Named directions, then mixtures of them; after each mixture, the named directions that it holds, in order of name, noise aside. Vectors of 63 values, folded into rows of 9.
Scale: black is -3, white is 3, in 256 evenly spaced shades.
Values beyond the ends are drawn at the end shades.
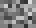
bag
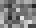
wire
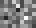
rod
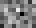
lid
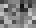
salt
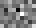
lid, wire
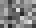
bag, lid, wire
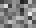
bag, salt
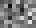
bag, salt, wire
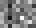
bag, wire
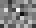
lid, wire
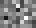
rod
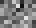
rod, salt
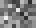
bag, lid, rod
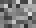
bag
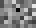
rod, wire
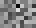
bag, rod, wire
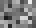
bag, rod, wire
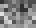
salt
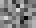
rod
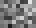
bag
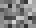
bag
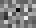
bag, rod, wire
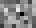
lid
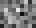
lid
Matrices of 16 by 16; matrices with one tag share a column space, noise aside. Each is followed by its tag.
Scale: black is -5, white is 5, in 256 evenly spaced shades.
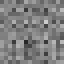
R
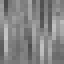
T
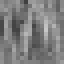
T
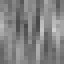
T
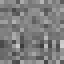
R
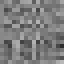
R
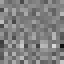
R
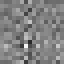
R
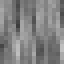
T
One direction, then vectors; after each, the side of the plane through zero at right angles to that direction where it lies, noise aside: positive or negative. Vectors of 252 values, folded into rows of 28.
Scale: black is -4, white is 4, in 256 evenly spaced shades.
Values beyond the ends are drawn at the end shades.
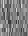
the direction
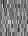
negative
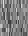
positive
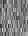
negative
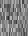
positive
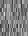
negative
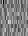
negative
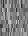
negative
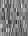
positive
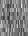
positive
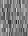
positive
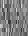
positive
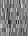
positive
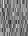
positive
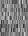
negative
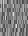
positive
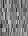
negative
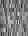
negative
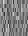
positive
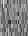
positive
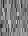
negative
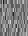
negative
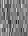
positive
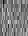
negative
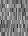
negative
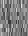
positive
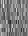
positive
